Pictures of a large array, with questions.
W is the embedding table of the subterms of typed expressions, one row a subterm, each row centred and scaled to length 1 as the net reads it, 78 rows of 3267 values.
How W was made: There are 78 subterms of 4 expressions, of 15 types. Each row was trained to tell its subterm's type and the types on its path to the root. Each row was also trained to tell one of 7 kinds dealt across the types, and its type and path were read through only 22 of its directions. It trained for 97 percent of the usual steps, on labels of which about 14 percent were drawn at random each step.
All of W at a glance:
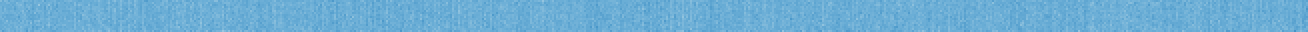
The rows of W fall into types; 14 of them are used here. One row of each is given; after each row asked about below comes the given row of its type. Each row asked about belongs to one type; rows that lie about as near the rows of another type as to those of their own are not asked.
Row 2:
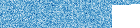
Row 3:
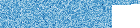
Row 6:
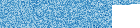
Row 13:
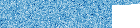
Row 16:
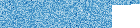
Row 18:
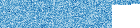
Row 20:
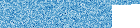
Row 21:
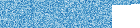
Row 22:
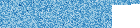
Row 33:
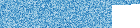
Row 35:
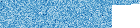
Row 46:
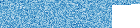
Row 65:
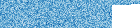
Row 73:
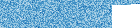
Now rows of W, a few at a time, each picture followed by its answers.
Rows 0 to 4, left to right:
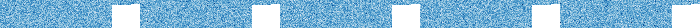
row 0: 35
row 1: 33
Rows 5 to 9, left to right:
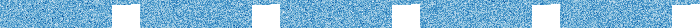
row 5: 22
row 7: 18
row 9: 22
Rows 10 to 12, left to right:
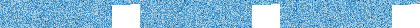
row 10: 2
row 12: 73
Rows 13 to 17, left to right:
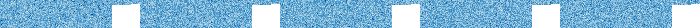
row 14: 18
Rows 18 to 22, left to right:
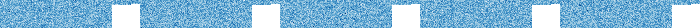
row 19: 35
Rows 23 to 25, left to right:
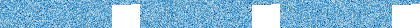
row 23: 20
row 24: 46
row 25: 18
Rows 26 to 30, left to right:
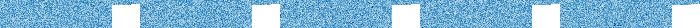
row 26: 6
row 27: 35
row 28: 3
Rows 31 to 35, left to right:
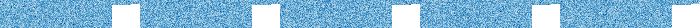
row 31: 33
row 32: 65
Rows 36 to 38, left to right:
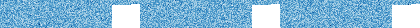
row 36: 65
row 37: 73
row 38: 46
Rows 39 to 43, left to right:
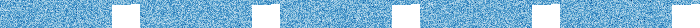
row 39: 73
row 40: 35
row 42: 21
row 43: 46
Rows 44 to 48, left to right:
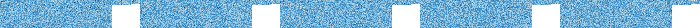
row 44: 46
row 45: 20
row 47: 73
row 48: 21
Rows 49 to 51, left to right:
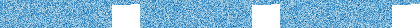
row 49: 35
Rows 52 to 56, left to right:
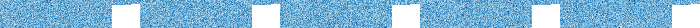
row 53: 2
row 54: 22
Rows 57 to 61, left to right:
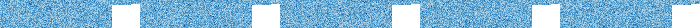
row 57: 2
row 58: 6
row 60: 2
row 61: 22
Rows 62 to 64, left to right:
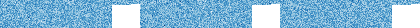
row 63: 6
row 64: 18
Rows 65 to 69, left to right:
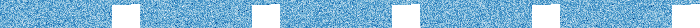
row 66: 2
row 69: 73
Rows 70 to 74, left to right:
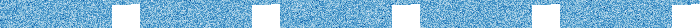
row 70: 13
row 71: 20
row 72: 33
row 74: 22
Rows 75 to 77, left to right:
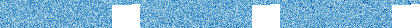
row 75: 6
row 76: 6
